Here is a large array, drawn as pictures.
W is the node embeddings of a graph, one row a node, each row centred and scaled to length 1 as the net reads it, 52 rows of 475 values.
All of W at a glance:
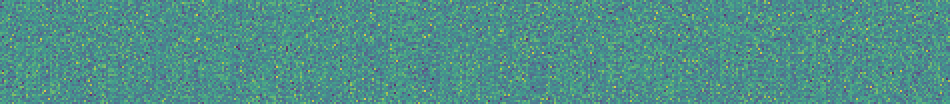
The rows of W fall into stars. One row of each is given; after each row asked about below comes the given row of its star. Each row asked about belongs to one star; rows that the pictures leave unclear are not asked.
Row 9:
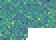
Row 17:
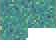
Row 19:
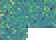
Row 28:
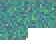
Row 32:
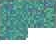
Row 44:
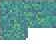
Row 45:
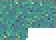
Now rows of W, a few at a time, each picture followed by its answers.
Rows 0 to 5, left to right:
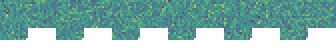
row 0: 44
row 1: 19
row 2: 28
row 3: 44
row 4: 45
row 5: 28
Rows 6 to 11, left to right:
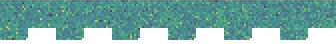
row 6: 17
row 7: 19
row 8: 45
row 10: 19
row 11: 17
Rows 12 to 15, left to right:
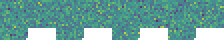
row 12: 28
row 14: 19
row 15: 44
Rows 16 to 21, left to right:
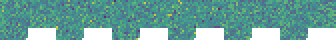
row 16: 9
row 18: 45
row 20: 19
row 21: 9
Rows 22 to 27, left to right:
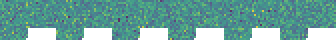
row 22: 44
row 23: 28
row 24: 32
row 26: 17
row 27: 45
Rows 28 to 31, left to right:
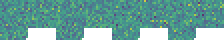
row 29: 9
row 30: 19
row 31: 44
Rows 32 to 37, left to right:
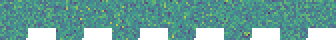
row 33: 28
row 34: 44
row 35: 45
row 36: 9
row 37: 44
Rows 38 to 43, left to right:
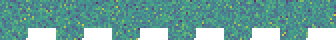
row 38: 28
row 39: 9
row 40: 45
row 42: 17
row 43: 32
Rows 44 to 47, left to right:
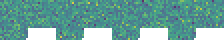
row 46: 17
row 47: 28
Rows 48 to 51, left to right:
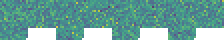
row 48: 44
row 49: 17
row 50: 32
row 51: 17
